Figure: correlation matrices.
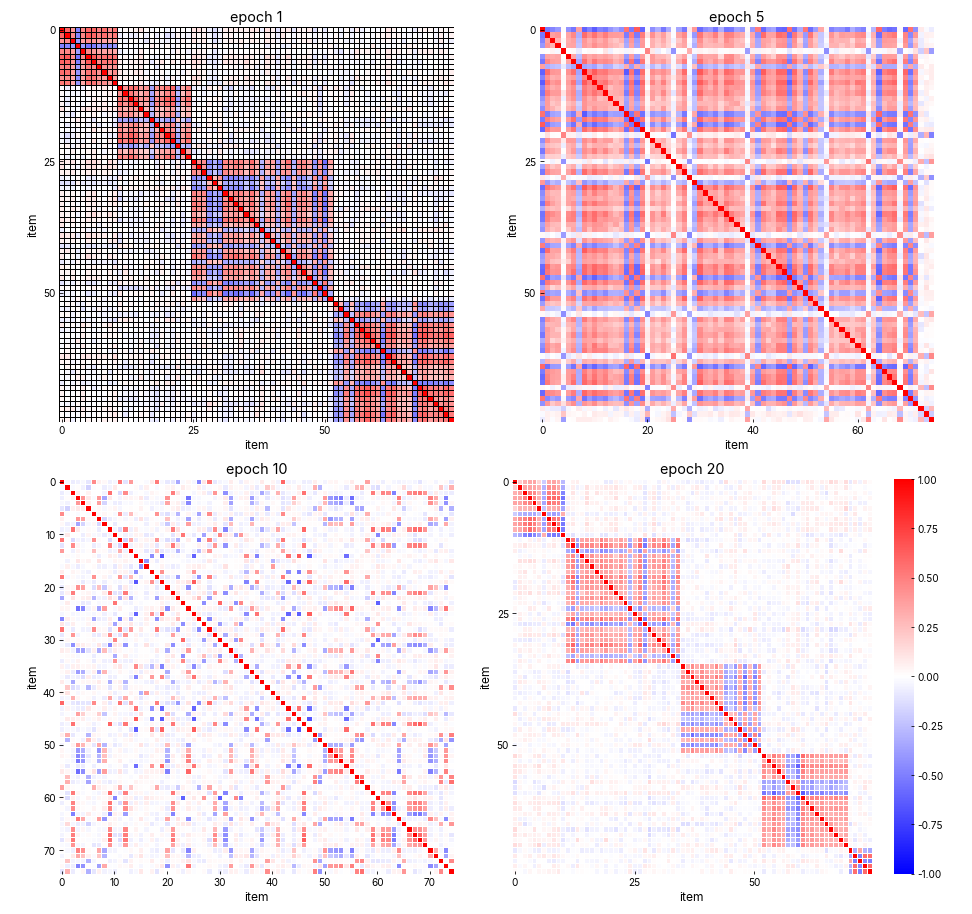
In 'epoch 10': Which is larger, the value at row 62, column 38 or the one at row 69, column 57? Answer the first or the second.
the second
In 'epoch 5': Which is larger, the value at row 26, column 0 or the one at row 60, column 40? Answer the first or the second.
the second
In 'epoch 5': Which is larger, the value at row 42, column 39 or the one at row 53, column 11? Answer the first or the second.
the first
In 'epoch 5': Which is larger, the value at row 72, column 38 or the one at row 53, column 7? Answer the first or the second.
the second
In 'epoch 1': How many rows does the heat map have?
75
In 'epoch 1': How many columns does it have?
75
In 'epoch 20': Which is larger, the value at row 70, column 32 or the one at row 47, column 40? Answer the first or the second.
the second
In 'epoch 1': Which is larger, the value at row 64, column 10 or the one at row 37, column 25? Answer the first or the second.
the second
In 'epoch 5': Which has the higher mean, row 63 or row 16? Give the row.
63
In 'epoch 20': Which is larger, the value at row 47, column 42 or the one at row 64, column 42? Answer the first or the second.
the first
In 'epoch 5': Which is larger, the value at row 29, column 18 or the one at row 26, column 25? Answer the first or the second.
the first
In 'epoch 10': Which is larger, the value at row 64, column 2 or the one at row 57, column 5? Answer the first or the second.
the first
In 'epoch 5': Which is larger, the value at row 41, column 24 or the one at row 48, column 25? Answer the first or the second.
the second
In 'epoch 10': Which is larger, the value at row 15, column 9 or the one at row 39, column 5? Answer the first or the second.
the first
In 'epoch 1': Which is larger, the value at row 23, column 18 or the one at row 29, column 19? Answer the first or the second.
the first
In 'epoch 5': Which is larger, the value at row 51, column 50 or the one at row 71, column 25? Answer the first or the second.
the second
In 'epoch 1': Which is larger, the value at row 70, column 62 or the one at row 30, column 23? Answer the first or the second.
the first
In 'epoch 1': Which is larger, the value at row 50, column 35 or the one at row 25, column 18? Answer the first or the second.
the second
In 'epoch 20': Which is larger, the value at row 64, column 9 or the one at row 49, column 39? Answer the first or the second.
the second
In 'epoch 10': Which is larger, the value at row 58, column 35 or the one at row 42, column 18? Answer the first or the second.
the second
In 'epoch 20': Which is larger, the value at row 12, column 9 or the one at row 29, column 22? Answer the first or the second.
the second
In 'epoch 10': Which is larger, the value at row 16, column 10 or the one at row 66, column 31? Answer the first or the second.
the first
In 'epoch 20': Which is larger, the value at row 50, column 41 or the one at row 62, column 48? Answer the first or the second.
the second
